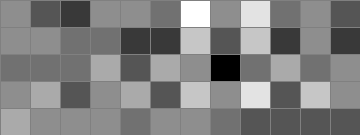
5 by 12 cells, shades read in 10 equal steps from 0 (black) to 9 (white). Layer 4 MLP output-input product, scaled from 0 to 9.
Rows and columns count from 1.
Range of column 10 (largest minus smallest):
4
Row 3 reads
4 4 4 6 3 6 5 0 4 6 4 5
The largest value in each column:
6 6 5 6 6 6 9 5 8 6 7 5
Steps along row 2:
same down same down same up down up down up down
